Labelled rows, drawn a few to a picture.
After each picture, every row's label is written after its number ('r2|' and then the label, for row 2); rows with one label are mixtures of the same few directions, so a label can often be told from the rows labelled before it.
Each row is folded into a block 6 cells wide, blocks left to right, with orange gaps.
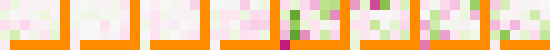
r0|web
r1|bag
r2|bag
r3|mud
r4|bag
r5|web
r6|bag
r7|web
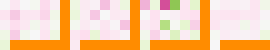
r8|bag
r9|mud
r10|web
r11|bag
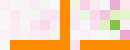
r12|mud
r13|mud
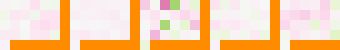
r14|mud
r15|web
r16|web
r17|web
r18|bag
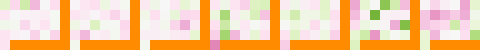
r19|web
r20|web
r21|mud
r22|bag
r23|bag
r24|mud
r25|bag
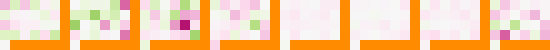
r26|web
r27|bag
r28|mud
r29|mud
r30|bag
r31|bag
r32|web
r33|web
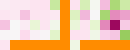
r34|bag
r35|mud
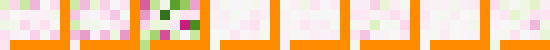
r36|web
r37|web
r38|mud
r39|mud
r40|web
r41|web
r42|mud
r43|mud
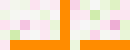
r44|web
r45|mud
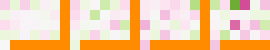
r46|web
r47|mud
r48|bag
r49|web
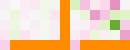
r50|bag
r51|mud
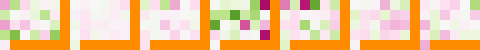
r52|web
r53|bag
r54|web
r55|bag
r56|web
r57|mud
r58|bag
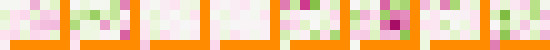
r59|mud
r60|bag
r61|bag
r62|bag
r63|web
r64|mud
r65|web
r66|bag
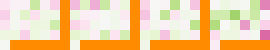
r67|mud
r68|web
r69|mud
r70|bag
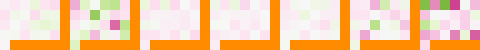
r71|mud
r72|mud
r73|web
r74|web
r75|mud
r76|web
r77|web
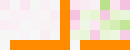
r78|web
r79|mud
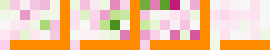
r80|mud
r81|mud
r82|web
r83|bag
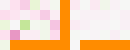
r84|web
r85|web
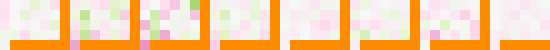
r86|mud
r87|bag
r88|bag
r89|bag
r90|mud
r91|web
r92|web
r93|mud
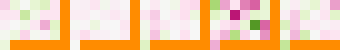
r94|mud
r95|web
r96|bag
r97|mud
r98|bag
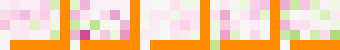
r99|bag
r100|web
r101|mud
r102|bag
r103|web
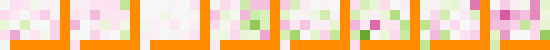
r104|web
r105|bag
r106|bag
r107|mud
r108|web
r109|web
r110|bag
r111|bag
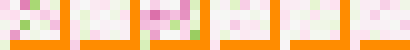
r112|web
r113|bag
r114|bag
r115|web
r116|mud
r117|mud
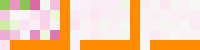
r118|web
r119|bag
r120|web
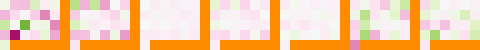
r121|web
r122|web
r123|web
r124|web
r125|web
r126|bag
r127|web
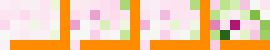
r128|bag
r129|bag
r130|bag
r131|web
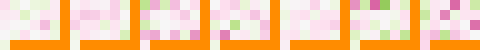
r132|mud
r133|bag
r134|web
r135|web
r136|mud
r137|web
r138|mud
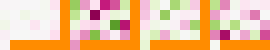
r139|bag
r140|mud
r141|mud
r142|web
